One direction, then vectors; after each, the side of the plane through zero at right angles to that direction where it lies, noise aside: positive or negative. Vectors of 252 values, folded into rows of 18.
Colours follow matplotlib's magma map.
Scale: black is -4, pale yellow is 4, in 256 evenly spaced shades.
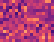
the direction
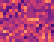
positive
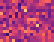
positive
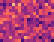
negative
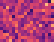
negative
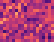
negative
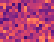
positive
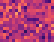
negative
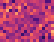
negative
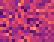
negative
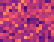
negative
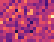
negative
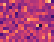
positive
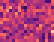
negative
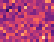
positive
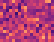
positive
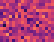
negative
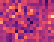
negative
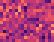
negative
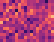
negative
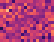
negative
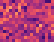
negative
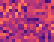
negative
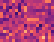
positive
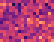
positive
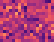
negative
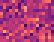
positive
